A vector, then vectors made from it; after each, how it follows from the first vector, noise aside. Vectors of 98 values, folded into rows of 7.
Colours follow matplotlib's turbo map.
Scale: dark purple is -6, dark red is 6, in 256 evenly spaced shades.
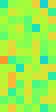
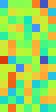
scaled up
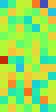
scaled up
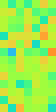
reversed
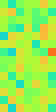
reversed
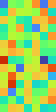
scaled up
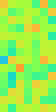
negated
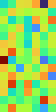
scaled up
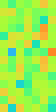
reversed
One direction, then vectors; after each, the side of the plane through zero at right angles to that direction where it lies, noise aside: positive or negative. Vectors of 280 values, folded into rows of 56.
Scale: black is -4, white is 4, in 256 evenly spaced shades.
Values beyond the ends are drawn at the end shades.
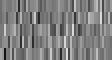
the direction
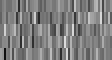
positive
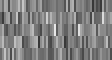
negative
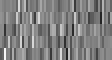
negative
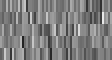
negative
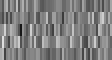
positive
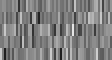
positive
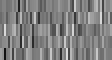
positive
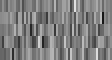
positive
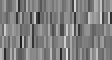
positive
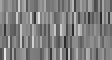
negative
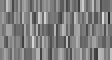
negative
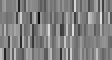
positive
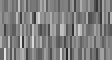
negative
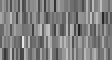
positive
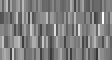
negative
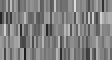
positive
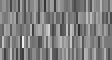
positive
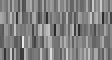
positive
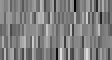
negative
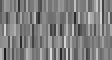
positive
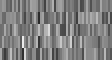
positive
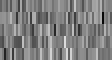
positive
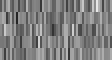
positive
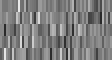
negative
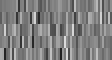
positive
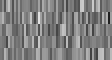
negative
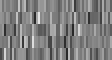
negative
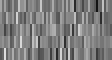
negative
